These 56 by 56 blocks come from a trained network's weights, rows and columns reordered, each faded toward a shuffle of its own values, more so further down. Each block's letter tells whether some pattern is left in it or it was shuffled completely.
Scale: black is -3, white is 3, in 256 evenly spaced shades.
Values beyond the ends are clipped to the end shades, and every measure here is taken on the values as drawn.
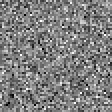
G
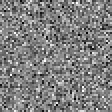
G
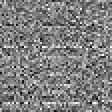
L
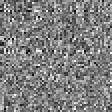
L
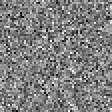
G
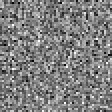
L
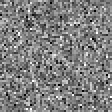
G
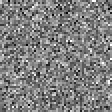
G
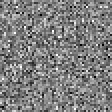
L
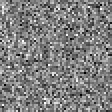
G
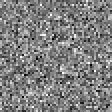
G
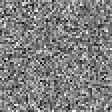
G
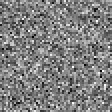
G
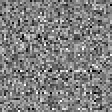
L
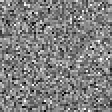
G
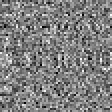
L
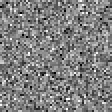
G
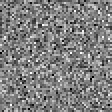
G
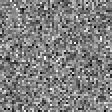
G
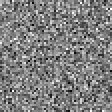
G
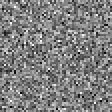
G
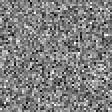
G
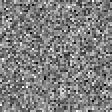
G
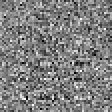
L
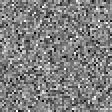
G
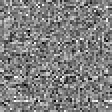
L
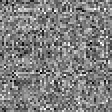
L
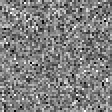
G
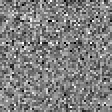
L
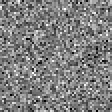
G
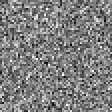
G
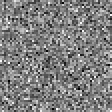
G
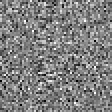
L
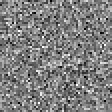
G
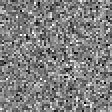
G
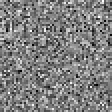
L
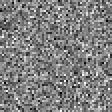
L
